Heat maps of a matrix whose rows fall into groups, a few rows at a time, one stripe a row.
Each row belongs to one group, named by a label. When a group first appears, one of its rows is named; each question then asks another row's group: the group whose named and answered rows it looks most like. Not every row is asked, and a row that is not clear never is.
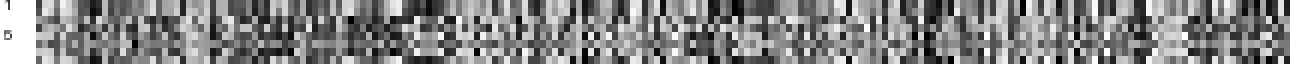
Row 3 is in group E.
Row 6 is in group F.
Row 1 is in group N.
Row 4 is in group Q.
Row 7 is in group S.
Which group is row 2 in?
N
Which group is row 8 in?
N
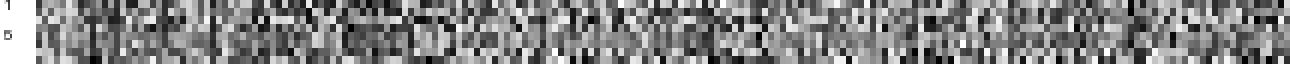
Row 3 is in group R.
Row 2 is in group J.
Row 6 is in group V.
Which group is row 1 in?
Q
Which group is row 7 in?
S
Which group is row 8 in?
N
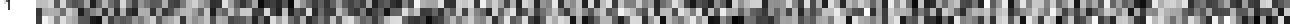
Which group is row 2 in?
Q
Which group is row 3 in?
N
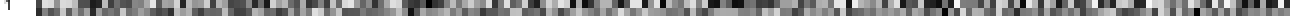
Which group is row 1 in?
N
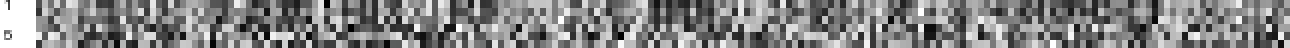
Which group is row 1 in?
J
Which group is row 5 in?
R
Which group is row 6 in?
Q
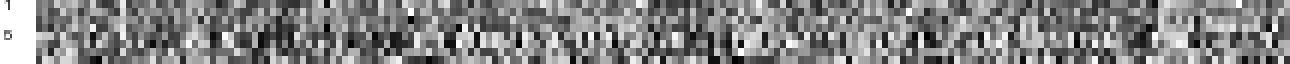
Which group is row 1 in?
J
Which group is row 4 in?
F
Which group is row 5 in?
S
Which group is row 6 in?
E
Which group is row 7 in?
J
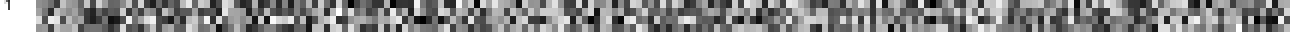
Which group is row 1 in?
E
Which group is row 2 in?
J
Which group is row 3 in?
R
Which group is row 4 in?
J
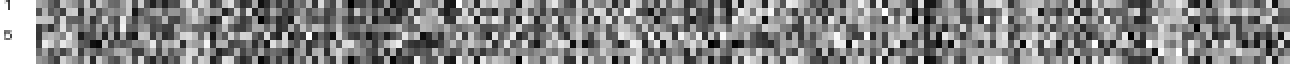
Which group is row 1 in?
E
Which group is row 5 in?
Q
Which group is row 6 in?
N
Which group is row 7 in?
F
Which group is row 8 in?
E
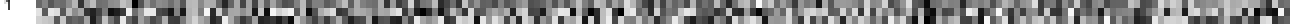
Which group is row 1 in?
F
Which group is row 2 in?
R
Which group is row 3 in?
S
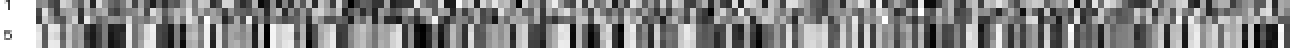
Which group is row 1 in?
E
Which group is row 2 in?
V
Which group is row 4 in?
R
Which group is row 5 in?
R
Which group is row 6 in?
R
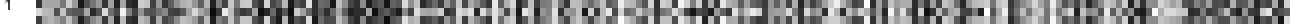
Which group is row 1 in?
Q
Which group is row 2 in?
S
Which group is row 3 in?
Q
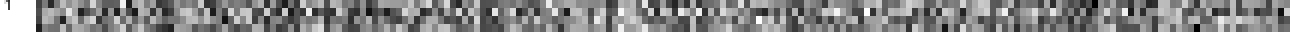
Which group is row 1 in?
V
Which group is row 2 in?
Q
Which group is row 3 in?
F
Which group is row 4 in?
V
